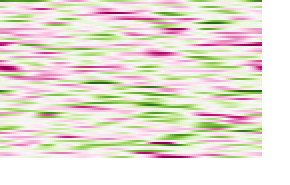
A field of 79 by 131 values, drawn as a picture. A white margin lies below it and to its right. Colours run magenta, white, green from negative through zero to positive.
Histogram: bell-shaped. Grain: streaks across. Average level on the scale: 50%. Slope: none. Mirror symmetry: none.
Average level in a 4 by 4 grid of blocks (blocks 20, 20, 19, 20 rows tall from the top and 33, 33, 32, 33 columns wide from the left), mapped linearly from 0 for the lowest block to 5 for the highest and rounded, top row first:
2 2 1 3 | 0 2 2 2 | 3 4 5 2 | 2 3 3 3
